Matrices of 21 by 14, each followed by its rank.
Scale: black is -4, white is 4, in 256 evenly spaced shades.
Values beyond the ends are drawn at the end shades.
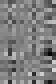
three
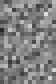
full rank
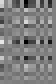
one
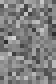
full rank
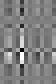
one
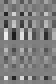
one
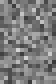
full rank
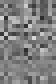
three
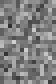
full rank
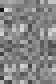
three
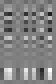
one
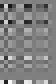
one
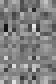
three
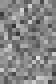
full rank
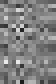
three
